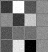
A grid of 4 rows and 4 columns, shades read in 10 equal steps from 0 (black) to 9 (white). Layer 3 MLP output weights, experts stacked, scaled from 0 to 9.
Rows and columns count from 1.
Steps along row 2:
down up down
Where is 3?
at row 1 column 3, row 3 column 1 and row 4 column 1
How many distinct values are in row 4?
4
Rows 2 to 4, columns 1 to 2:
5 2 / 3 4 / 3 8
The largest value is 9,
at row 1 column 2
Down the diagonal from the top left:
2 2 4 5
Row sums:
19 19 16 16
